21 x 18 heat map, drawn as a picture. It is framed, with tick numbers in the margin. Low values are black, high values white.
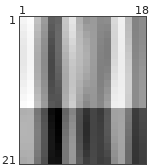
Upright stripes repeat 3 times across the table. The top part is higher, up to a seam about 60% of the way down. The top middle is the calmest part. Streaks run downward.
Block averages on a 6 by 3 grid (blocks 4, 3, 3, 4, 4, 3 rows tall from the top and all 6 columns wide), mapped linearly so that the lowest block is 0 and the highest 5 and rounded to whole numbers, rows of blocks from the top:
455 | 445 | 445 | 334 | 101 | 101
